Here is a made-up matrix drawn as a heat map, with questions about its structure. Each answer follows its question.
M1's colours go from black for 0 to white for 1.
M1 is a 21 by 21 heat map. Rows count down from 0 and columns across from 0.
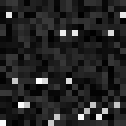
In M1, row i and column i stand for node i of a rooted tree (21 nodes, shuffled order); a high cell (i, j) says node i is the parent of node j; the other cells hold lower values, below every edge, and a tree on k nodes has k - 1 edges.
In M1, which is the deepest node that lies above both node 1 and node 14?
18
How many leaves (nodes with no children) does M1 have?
14
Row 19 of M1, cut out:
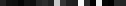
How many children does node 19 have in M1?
3
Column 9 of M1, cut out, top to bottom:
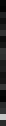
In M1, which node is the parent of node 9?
19
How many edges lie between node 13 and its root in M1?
4
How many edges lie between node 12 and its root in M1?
1
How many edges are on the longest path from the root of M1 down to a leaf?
7
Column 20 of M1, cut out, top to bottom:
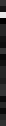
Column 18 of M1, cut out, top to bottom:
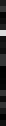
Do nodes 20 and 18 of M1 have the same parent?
no
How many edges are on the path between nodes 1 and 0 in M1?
3
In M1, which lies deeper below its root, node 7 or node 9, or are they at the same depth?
node 7
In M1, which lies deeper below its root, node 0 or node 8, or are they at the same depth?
the same depth
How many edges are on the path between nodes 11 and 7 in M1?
2
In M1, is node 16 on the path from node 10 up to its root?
no
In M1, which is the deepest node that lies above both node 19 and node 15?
17
